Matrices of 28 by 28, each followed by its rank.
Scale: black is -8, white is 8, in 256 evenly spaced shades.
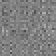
five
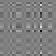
one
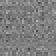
five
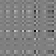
one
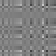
one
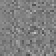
five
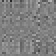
five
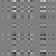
one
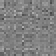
five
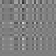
one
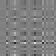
one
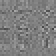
five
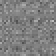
five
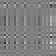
one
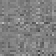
five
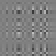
one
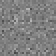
five
